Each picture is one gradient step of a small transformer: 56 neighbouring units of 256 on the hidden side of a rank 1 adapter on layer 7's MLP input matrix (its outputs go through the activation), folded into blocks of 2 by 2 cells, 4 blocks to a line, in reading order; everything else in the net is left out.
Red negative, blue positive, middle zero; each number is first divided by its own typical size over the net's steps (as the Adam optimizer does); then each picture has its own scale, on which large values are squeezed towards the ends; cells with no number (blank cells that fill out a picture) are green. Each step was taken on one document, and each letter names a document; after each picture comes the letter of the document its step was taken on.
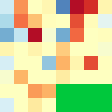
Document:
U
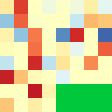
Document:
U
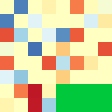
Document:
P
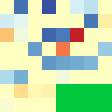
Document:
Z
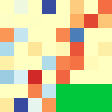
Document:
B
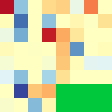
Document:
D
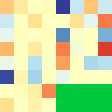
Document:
U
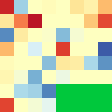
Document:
D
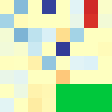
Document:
Z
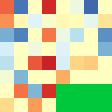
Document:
D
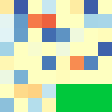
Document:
D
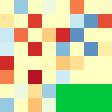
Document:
P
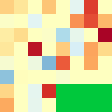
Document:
U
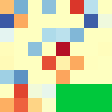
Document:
Z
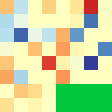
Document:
Z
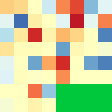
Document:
U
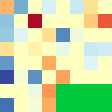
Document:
P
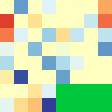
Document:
B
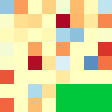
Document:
U
